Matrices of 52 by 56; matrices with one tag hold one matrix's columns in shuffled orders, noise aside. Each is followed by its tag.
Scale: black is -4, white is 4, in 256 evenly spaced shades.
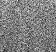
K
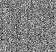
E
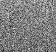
K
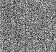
E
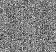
E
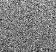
K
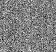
E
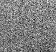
K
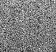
K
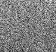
K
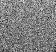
K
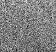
K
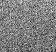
K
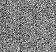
E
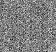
E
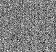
E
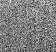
K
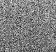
K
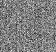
E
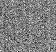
E
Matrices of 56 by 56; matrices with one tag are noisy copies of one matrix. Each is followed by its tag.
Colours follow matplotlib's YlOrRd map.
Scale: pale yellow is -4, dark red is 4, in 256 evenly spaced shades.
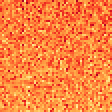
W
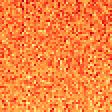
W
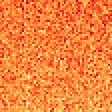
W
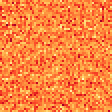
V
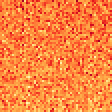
W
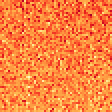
W
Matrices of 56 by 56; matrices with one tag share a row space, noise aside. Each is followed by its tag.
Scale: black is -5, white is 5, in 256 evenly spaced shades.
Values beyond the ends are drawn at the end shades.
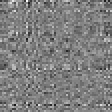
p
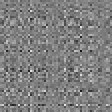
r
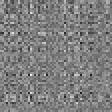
r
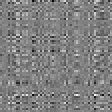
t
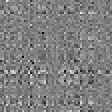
r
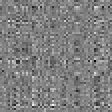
t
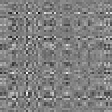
p
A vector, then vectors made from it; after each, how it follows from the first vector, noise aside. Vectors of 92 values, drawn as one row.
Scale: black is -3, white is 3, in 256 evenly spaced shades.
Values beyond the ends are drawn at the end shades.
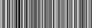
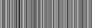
shrunk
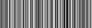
wrapped around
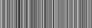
shrunk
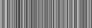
shrunk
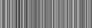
shrunk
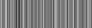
shrunk
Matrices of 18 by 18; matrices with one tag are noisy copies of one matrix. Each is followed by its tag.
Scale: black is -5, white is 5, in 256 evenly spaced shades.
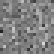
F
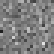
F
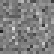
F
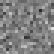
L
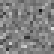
L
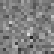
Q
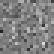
F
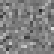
L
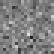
Q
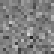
Q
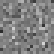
F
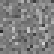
F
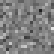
L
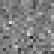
Q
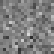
Q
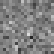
Q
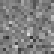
Q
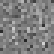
F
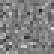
L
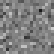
L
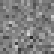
Q
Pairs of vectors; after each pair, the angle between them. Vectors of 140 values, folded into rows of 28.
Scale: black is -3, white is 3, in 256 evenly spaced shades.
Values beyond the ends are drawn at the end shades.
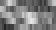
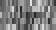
partly opposed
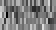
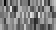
orthogonal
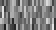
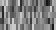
nearly opposite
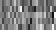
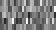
partly opposed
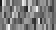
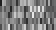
partly aligned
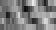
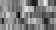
nearly opposite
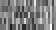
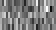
orthogonal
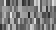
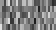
nearly opposite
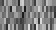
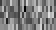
partly aligned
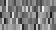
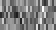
partly aligned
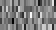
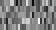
orthogonal
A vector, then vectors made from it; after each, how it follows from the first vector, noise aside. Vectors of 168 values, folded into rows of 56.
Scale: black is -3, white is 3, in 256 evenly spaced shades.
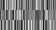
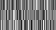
sign-scrambled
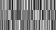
reversed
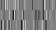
partly zeroed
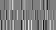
partly zeroed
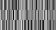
sign-scrambled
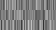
shrunk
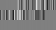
partly zeroed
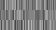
shrunk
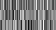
sign-scrambled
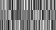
reversed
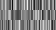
reversed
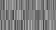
shrunk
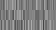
shrunk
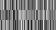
sign-scrambled
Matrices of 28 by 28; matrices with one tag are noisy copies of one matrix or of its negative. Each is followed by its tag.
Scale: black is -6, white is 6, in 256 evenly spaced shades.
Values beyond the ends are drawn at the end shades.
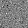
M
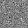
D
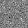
D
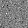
M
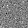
M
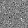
D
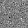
D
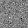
D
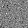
M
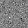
D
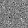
D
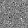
D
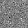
D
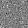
M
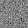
D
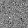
D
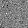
M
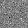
D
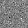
D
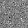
D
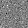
M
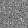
D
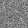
D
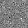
D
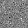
D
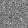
D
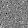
M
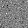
M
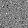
M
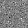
D
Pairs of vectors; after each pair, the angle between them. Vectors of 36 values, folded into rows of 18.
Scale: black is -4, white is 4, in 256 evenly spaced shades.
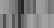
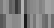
orthogonal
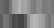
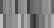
partly opposed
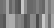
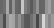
nearly parallel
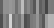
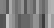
partly aligned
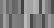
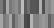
nearly opposite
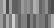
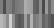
orthogonal
